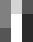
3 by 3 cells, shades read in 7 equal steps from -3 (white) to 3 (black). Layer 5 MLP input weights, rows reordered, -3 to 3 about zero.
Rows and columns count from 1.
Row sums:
-1 -1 0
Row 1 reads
0 -2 1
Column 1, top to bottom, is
0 0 1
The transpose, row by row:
0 0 1 | -2 -3 -3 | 1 2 2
